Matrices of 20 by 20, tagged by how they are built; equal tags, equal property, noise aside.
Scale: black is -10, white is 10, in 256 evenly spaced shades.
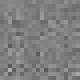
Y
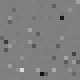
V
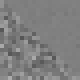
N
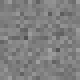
Y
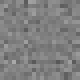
Y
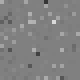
V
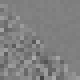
N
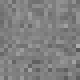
Y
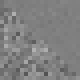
N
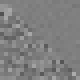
N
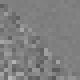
N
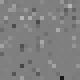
V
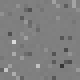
V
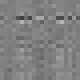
Y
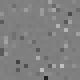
V
